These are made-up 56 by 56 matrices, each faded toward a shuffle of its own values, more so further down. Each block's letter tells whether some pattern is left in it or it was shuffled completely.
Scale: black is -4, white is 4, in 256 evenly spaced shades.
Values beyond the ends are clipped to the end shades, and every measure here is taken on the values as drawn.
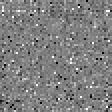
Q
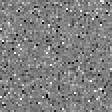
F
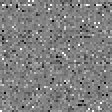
Q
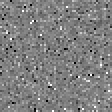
F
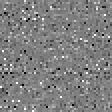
Q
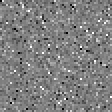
F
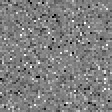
F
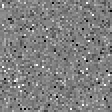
F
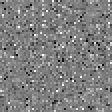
Q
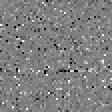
Q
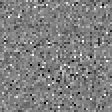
Q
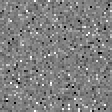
F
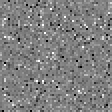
Q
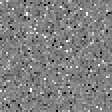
F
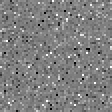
F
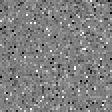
F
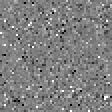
Q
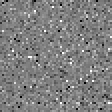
Q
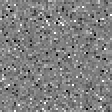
F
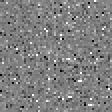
Q
